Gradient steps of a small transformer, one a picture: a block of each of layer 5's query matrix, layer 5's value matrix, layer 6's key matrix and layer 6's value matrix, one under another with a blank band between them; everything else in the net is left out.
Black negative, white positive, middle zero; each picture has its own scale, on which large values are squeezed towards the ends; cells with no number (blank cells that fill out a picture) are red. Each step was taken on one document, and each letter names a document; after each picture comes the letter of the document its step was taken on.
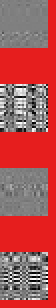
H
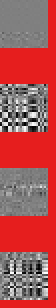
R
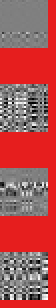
R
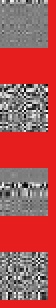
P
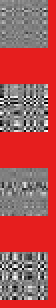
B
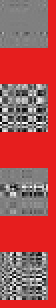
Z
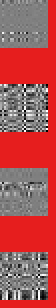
P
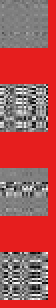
H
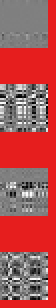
H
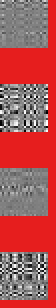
B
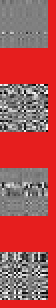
P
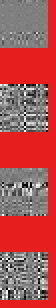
P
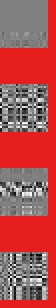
Z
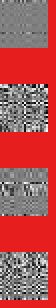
P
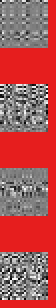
H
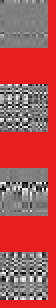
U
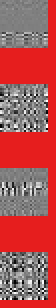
B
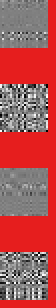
P
